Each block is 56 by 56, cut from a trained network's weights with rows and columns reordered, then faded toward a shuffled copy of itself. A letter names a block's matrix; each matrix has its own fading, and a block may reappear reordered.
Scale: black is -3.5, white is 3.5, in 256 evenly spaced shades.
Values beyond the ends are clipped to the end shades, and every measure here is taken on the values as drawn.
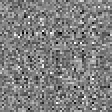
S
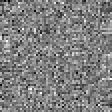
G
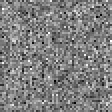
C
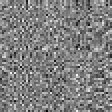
S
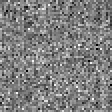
C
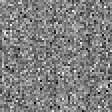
C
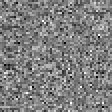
G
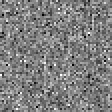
C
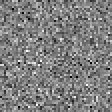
G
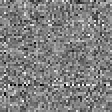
G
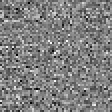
G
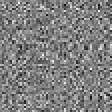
S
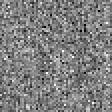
C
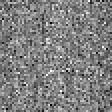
C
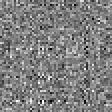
S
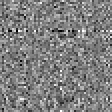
G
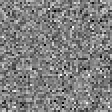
G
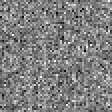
C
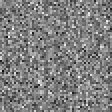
C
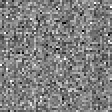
C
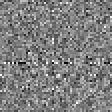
G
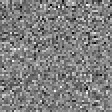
G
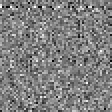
G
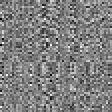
S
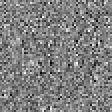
G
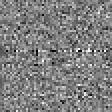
G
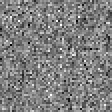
C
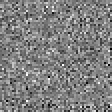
G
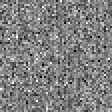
C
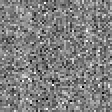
C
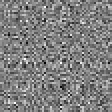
S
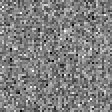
C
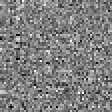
G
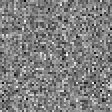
G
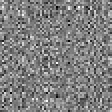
S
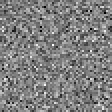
G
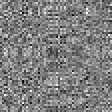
S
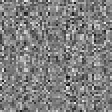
S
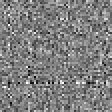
G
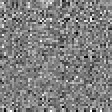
S
